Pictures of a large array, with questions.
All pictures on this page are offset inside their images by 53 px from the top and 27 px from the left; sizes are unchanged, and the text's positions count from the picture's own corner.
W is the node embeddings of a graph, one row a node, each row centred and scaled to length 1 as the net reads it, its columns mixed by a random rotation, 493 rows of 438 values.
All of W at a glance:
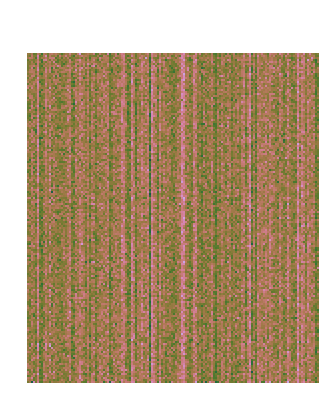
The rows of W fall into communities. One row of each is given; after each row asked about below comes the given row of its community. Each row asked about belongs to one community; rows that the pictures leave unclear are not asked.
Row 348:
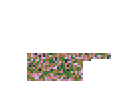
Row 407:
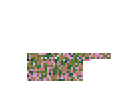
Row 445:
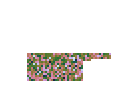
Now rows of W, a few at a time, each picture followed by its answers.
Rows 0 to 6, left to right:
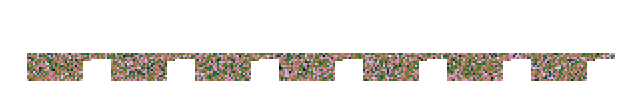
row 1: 348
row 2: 348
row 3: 407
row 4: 445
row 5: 407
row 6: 348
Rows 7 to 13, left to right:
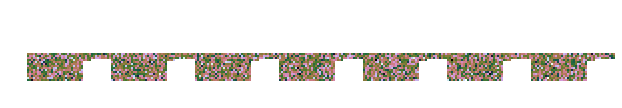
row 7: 445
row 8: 407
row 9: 348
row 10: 348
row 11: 348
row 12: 407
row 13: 348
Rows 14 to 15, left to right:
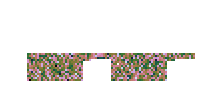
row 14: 407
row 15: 445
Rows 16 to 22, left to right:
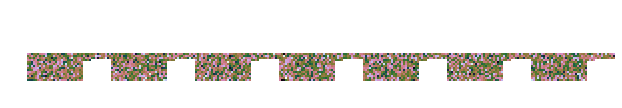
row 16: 445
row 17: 348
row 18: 348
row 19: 445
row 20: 348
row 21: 407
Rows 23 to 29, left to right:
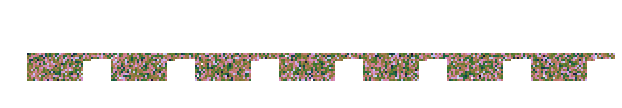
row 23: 407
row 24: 445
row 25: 407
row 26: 407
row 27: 407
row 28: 445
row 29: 407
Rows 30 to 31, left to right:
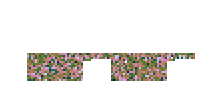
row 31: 445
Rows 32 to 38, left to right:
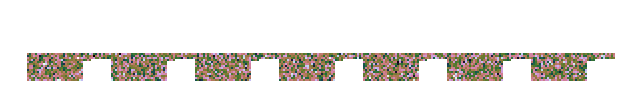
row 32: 348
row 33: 407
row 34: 348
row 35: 348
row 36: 407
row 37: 348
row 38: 348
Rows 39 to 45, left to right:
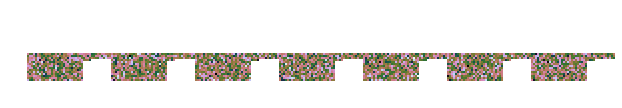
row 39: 445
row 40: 407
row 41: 348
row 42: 445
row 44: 445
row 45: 445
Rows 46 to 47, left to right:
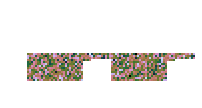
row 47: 348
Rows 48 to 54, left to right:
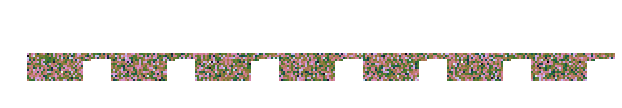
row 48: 445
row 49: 445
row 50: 348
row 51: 407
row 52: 407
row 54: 348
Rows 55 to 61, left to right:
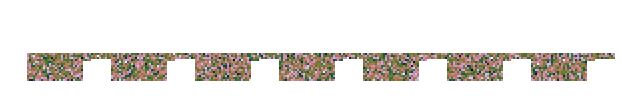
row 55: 445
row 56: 348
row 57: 445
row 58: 348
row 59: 407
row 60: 407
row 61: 407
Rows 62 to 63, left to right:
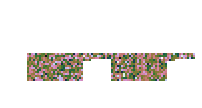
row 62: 348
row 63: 348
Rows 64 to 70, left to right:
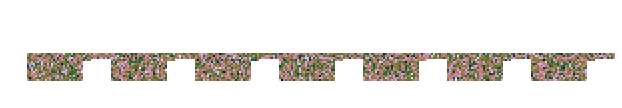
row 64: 407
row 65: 445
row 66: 348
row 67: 407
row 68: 407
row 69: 348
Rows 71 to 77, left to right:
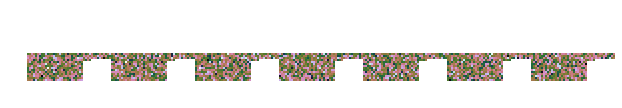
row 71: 348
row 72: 445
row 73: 348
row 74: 445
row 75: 445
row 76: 445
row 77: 348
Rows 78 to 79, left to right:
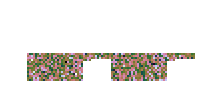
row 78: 445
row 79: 407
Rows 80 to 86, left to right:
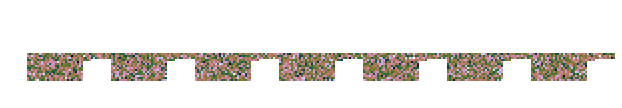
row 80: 407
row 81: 348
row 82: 407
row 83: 445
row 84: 348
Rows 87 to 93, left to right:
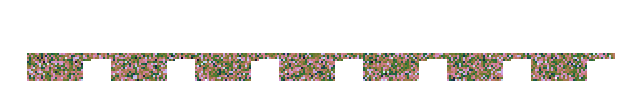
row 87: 348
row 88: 445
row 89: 445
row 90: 445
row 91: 407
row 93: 445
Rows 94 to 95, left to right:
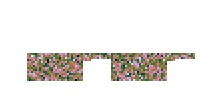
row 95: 407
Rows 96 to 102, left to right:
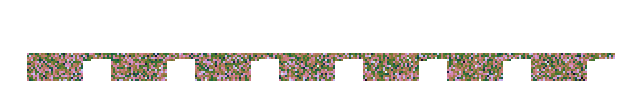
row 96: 445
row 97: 407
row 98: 445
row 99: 445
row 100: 445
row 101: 348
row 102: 445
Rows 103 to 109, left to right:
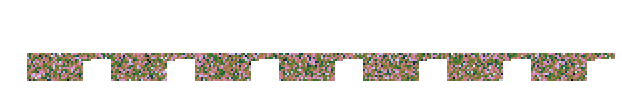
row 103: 348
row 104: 348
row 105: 348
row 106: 407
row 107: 445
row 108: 348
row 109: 348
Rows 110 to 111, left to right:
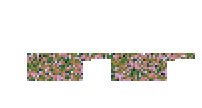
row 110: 348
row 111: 348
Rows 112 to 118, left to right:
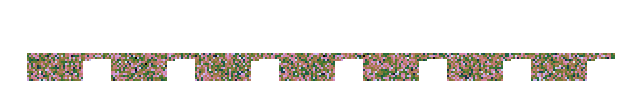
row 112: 407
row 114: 407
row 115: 407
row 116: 445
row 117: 445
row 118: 348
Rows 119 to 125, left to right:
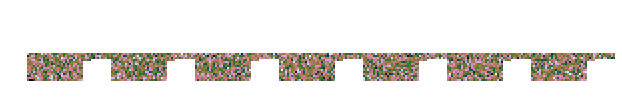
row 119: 445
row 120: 407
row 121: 407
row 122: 445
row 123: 407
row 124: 407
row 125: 407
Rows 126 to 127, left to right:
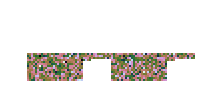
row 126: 348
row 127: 348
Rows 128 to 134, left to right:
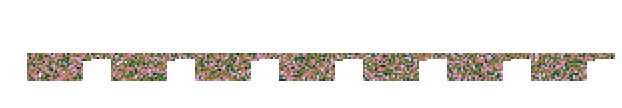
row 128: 348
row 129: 445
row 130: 348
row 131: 445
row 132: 445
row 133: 407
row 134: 348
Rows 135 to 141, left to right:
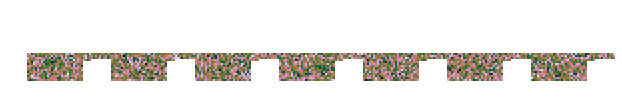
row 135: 445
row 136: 348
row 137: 407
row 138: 407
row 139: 445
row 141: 407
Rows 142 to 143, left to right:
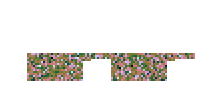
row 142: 348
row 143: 445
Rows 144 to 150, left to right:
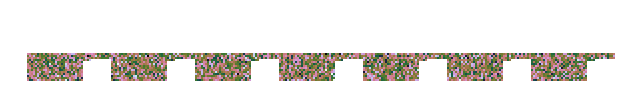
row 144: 445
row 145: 445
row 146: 445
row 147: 348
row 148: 348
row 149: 407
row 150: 445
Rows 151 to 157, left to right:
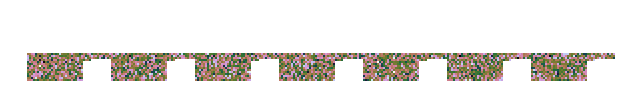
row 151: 348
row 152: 407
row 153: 407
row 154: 348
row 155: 445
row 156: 407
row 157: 407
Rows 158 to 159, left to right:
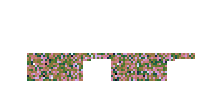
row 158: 445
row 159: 407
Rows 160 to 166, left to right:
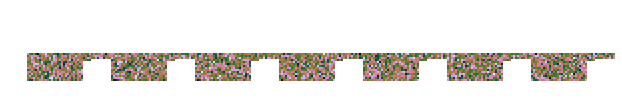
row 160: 445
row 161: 445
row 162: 445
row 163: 445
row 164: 348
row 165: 348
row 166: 445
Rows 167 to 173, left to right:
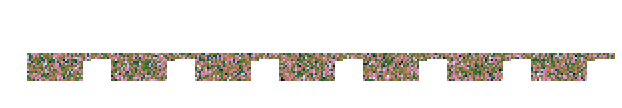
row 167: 348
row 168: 445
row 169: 407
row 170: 445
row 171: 445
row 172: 407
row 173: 407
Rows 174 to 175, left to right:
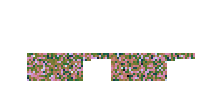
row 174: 445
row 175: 445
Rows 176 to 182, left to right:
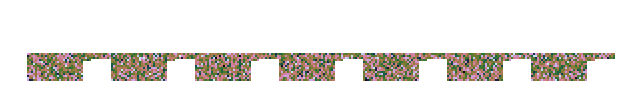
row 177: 407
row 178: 407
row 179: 348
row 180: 445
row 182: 407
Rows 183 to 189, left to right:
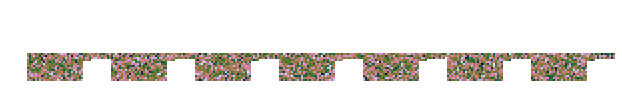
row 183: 348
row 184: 407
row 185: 445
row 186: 407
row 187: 445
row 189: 445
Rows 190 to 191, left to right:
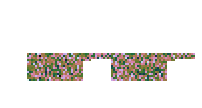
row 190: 407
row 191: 407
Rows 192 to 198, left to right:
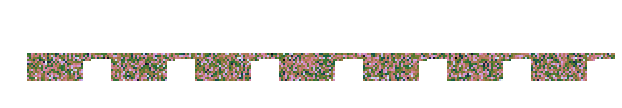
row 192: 348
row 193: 445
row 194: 445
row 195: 407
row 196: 445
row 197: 348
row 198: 407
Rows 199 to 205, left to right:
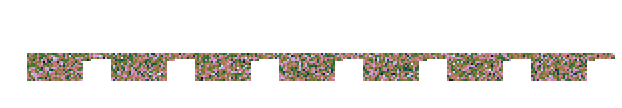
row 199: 348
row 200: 407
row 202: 407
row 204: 445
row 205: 407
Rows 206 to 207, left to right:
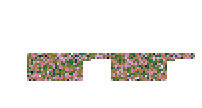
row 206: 407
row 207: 407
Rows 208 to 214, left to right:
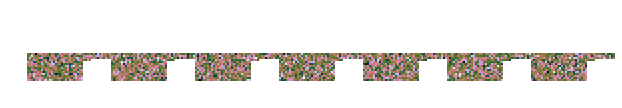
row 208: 407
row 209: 445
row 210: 348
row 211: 445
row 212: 445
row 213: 348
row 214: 445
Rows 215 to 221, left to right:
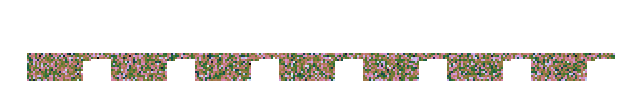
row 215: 407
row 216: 348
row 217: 348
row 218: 348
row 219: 348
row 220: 407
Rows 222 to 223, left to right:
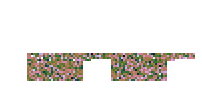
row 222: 445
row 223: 407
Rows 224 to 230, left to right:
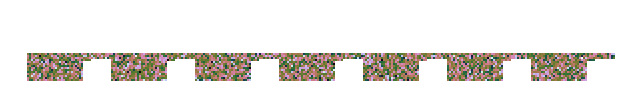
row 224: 348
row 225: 348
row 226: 348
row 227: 348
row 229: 445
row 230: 348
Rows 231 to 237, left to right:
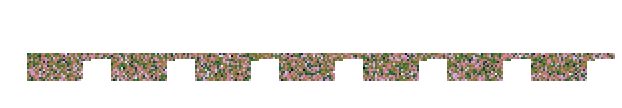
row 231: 348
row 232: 445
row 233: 348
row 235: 407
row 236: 348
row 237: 407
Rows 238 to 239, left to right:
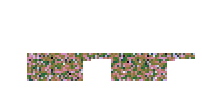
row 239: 348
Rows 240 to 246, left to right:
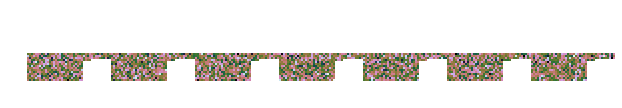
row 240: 348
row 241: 445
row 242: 407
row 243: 407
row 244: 348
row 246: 348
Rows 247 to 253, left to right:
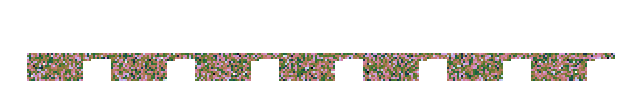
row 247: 348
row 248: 348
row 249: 407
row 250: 445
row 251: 407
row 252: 348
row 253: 348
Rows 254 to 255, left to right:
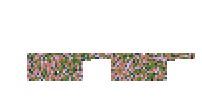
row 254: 407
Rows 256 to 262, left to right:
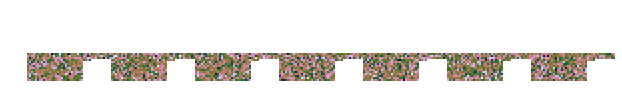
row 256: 348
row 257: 445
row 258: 445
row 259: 445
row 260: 348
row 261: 407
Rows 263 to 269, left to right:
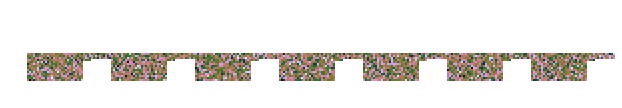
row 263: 445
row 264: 348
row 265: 407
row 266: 445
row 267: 407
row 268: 445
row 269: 445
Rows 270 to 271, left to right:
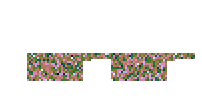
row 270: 407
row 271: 407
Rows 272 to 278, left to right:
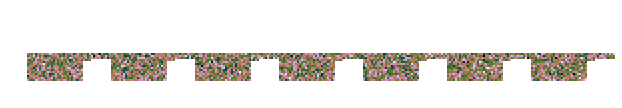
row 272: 445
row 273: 348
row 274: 348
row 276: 407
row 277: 348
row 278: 407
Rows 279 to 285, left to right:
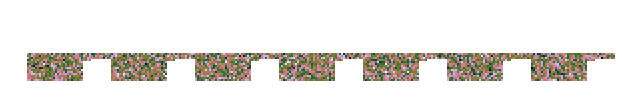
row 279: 348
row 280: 348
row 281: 407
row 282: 445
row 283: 445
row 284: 407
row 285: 407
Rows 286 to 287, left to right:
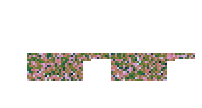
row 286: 407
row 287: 348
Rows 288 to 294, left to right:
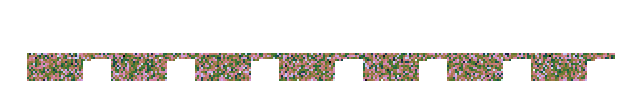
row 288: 407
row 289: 348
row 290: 348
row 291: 348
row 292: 407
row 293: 348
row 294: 348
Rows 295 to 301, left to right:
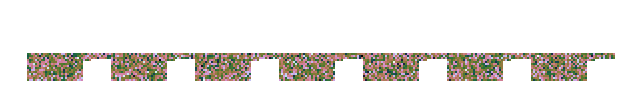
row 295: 407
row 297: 348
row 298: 348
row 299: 407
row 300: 407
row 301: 445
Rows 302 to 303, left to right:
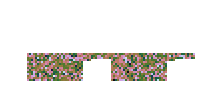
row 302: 407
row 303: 445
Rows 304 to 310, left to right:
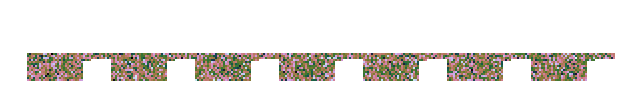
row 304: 348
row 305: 445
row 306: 407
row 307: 407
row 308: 407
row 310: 407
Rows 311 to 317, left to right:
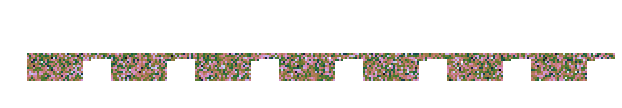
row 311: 348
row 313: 348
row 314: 348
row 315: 348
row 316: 445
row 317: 348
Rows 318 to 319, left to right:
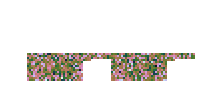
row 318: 407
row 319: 348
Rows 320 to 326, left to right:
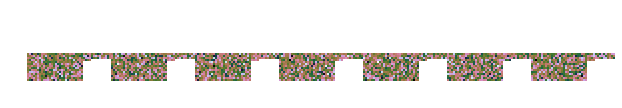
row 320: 445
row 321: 407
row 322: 407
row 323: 407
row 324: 445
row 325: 445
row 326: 407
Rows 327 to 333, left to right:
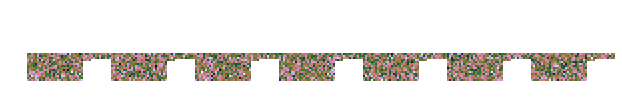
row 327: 348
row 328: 348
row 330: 348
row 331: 407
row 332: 407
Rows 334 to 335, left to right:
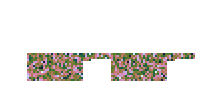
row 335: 348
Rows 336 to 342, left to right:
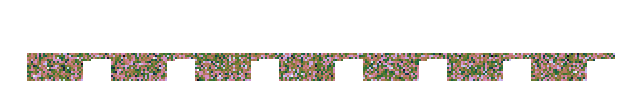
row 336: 348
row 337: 407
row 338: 445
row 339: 348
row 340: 348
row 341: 407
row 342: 348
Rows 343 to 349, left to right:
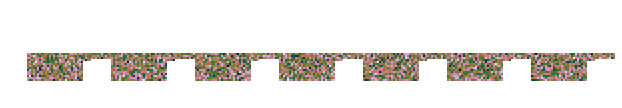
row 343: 445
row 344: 348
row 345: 407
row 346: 348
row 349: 445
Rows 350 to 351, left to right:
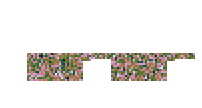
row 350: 348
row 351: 407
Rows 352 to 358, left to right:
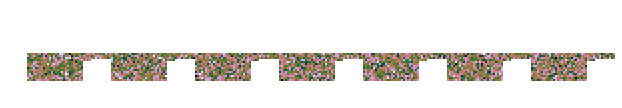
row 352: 407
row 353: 348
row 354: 445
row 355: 445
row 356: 445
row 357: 348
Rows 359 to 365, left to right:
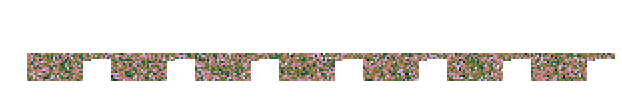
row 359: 445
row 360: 445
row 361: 407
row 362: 407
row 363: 407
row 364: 445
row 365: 445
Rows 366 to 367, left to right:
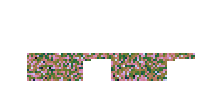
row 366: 348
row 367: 348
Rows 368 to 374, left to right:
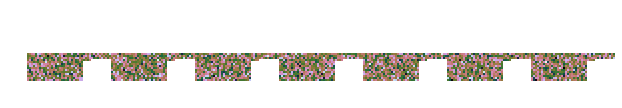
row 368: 407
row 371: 445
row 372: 348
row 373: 445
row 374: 445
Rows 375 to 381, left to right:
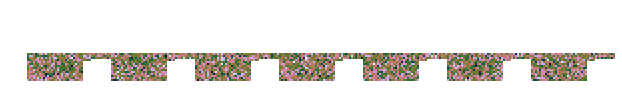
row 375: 407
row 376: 445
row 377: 407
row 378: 348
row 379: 445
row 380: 407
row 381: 445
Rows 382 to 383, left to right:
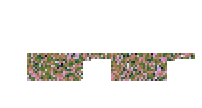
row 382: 348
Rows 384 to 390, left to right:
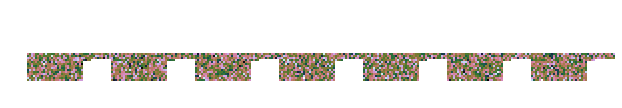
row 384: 348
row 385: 445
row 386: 348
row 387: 445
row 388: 445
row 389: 407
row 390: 407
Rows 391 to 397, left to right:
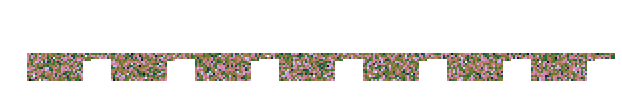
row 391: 445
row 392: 407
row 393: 348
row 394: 407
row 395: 348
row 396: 445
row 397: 348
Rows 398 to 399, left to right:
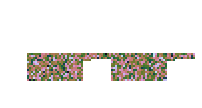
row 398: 445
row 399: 348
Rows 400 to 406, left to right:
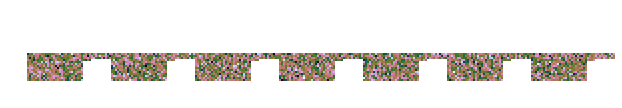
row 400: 348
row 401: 407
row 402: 445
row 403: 445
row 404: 407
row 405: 445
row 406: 407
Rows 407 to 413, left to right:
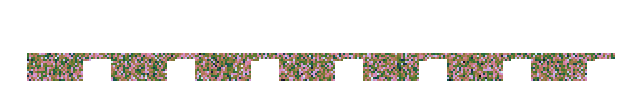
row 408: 407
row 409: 445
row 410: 445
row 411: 348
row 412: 445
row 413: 407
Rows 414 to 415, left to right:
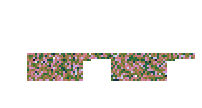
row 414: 348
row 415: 445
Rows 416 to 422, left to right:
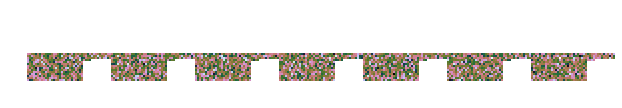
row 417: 445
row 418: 348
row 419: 348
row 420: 407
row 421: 445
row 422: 407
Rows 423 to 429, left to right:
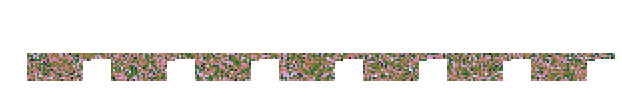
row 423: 407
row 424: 445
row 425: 348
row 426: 348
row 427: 348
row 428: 407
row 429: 348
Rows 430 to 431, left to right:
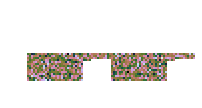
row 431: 407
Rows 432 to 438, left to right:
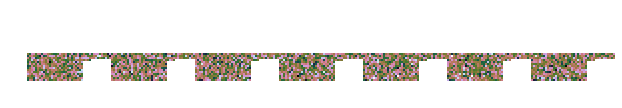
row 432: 348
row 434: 445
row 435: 445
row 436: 445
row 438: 445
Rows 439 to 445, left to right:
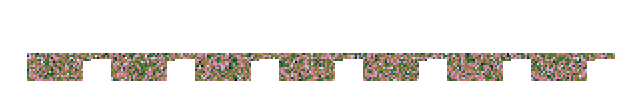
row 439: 445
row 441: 348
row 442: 348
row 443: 348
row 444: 445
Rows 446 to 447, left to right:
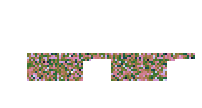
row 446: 348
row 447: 348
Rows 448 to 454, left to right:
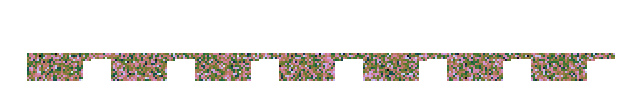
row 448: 348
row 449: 407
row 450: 348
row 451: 348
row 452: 407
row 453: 445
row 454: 445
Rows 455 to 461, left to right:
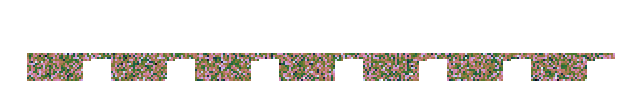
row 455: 348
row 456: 348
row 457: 445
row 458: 445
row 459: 407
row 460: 407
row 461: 445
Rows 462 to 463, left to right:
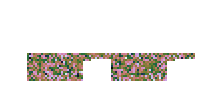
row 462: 407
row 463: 407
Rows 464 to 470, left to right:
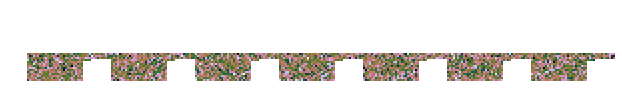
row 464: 348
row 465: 407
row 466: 407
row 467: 407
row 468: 407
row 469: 348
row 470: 348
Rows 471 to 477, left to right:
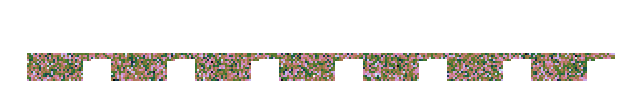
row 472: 445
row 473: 348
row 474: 407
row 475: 348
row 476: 445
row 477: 407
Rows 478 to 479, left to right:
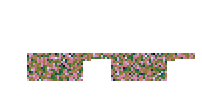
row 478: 407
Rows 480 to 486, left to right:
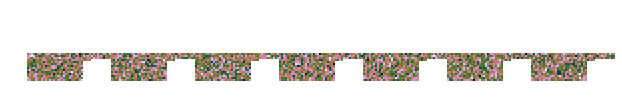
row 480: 348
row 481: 348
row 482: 348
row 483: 348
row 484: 407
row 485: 445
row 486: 407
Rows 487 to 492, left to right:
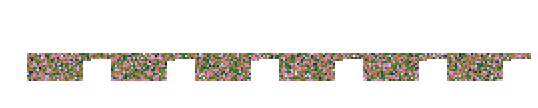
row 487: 407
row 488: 348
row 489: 348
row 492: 348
